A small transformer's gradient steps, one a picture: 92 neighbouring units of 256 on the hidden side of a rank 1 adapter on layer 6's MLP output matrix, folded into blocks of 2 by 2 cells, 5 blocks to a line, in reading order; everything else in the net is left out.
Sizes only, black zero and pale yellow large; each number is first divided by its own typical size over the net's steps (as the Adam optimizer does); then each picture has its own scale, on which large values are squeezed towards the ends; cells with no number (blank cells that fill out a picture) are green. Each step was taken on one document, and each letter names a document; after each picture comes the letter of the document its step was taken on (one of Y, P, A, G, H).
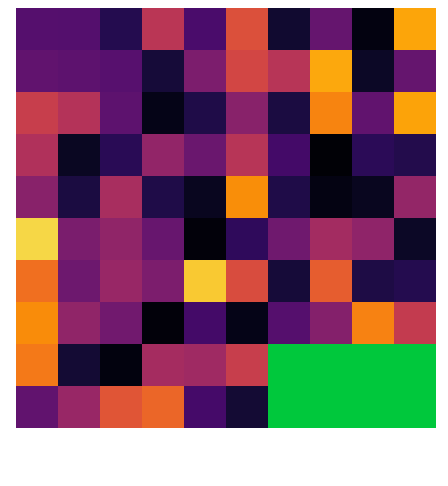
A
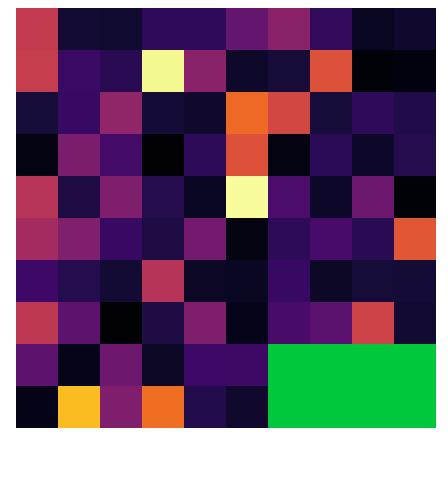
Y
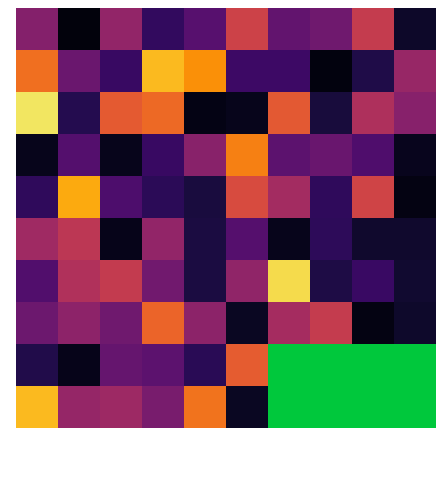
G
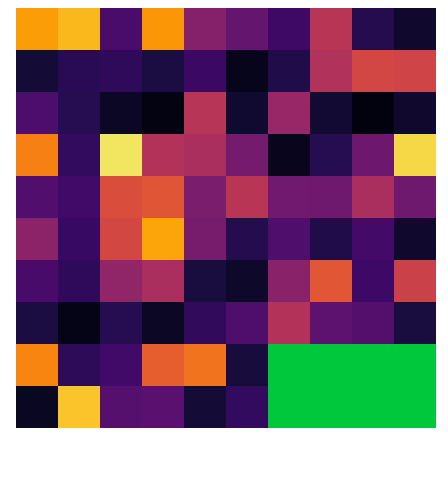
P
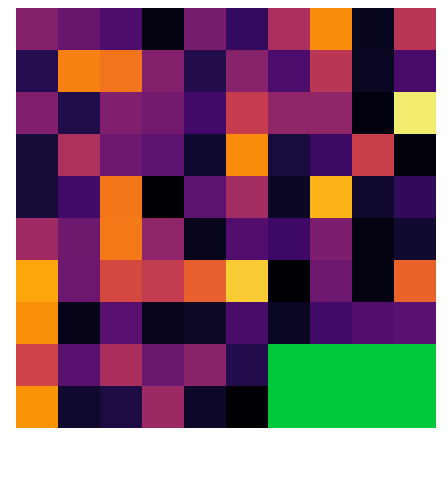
A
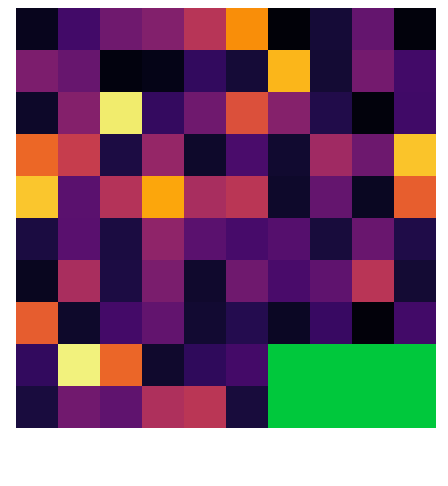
P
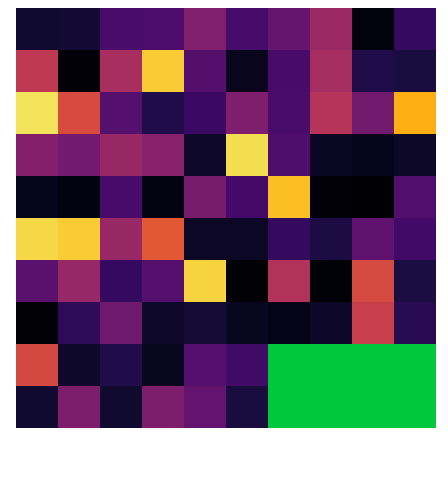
A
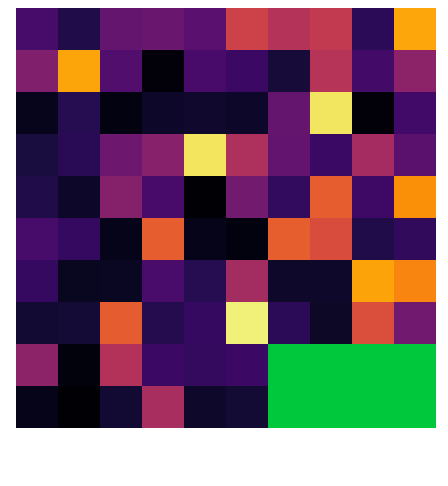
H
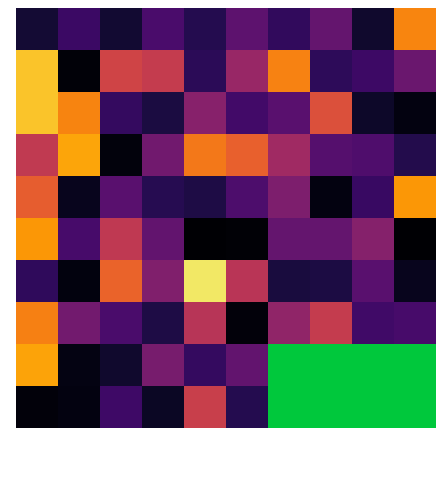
A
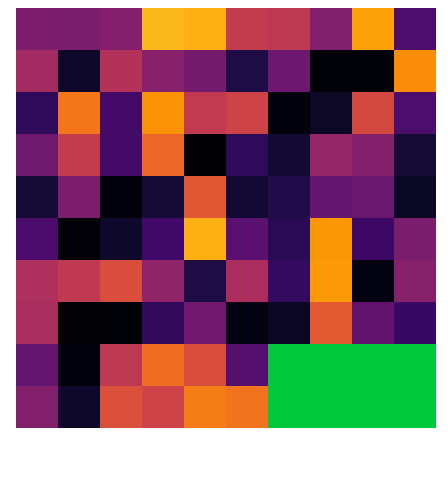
G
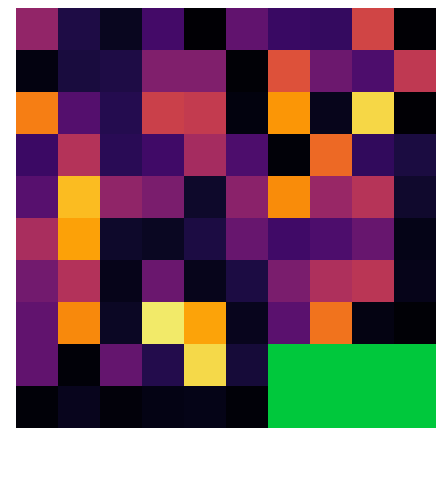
G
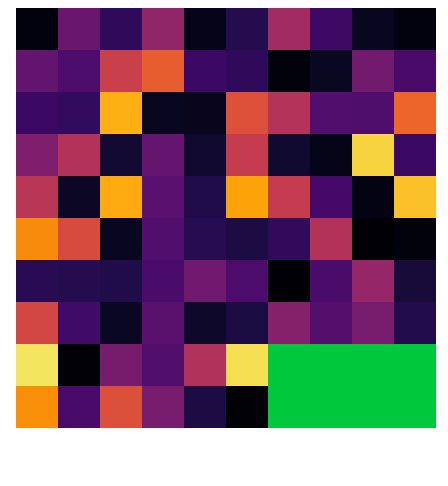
Y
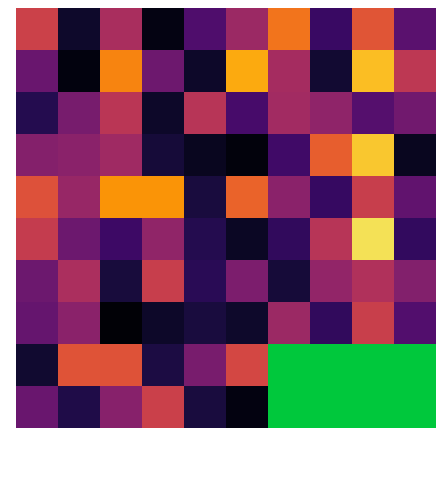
P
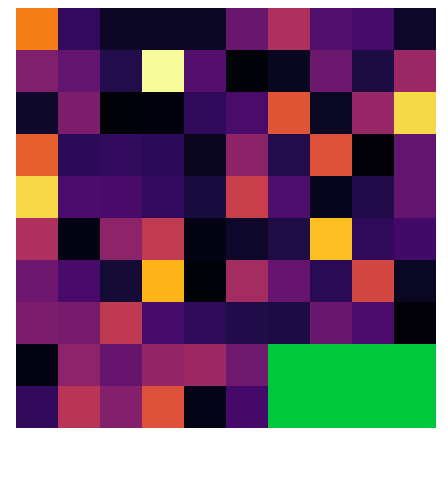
Y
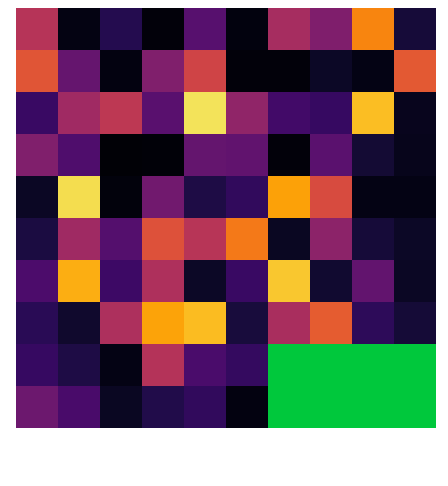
G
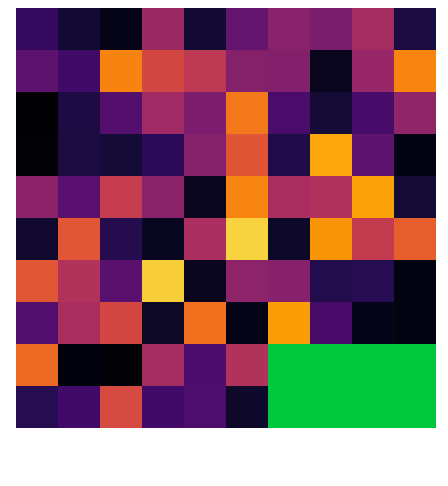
P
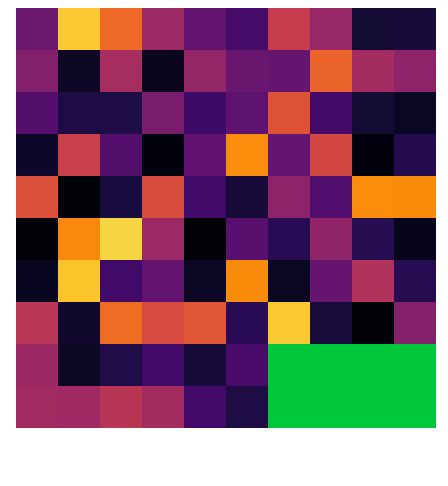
P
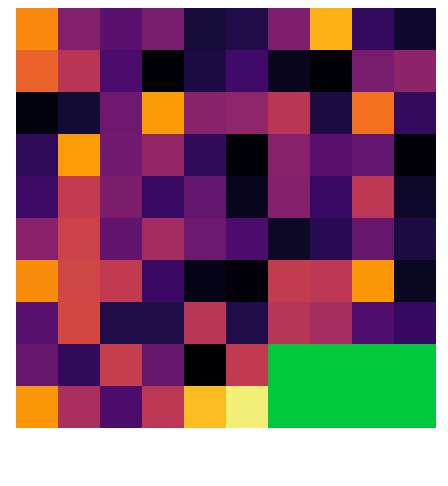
G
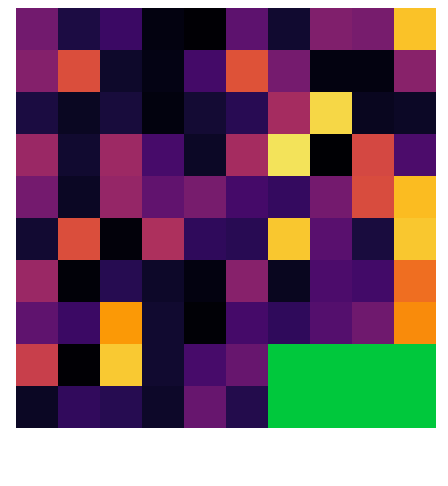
H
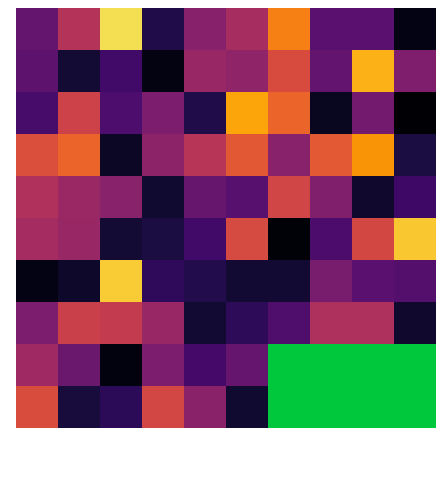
P
